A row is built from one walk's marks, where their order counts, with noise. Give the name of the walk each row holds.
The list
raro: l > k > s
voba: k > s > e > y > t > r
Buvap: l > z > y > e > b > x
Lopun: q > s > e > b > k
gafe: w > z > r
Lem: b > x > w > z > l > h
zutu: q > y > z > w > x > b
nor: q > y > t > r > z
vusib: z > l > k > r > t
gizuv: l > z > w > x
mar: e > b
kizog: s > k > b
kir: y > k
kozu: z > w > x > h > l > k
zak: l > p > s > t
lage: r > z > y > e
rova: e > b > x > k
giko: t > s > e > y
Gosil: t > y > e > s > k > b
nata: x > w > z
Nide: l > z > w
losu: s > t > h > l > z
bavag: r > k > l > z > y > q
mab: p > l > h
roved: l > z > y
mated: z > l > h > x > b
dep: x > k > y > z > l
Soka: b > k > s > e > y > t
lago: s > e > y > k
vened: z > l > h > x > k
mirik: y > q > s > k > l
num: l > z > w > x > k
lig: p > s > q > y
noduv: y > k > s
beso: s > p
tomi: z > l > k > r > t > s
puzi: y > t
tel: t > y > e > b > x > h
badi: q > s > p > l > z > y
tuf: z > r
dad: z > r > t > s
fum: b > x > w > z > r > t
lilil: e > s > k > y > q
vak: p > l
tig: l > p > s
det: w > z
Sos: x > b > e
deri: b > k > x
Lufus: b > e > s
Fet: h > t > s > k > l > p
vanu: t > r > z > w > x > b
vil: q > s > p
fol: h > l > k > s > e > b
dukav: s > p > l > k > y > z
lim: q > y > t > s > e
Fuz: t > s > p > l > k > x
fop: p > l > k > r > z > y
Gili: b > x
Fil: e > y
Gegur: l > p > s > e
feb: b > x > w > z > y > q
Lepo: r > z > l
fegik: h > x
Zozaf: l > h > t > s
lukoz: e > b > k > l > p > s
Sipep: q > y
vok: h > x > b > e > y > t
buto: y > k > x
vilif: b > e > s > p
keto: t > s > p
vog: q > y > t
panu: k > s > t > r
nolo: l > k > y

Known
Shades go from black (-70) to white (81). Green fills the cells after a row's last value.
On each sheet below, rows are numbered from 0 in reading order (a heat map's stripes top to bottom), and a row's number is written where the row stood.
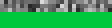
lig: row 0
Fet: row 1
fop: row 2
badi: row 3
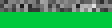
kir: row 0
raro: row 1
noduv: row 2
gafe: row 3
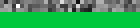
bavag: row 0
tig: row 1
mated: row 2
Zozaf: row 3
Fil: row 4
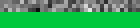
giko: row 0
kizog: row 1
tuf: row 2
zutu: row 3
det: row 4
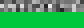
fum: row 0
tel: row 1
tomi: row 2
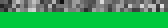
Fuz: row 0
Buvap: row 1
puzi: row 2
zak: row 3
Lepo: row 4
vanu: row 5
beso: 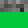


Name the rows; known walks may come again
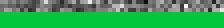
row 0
Gegur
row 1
zak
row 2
vak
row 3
fol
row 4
gafe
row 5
puzi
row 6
bavag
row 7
lilil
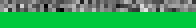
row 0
gizuv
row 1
Sos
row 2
panu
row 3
lig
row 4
mab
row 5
feb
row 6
dad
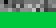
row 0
Sipep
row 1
det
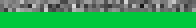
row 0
Soka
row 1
dukav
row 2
mirik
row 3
lukoz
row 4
kozu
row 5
nolo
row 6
Lufus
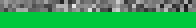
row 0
Gosil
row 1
beso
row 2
nor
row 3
Nide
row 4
Buvap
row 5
noduv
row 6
Gili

